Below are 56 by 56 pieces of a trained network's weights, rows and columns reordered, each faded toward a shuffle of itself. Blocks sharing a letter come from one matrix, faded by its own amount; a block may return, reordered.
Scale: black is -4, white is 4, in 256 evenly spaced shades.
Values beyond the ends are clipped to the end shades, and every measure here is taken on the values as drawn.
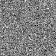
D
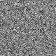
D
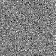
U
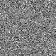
D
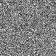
D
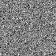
D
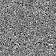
U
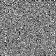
U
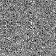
U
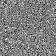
U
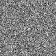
D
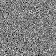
D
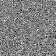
U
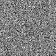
D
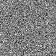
D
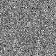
D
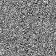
D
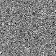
D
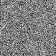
D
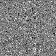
U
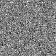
D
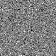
U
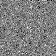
U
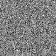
D
